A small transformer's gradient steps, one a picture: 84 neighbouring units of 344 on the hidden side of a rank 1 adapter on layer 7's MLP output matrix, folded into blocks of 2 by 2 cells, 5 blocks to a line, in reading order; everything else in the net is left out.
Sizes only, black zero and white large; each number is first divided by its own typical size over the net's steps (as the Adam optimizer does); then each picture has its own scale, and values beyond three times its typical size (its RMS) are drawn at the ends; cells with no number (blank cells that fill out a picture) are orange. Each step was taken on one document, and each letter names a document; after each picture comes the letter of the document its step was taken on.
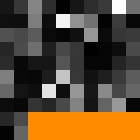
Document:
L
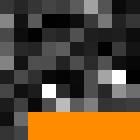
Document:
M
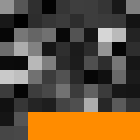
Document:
L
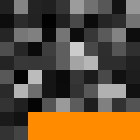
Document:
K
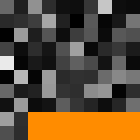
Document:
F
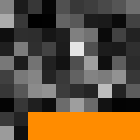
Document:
K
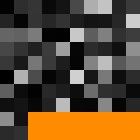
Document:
F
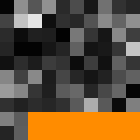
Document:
K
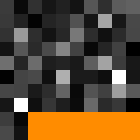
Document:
F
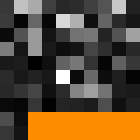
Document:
L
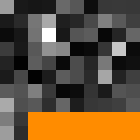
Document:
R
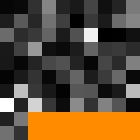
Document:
R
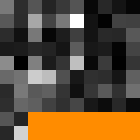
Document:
R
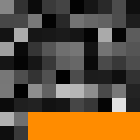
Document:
L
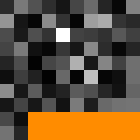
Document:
R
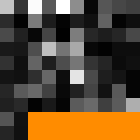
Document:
M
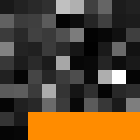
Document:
M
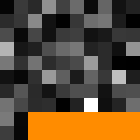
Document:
M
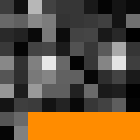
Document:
F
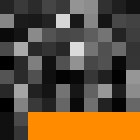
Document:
R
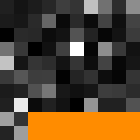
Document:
F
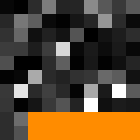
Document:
M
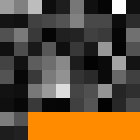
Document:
L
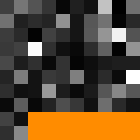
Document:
L
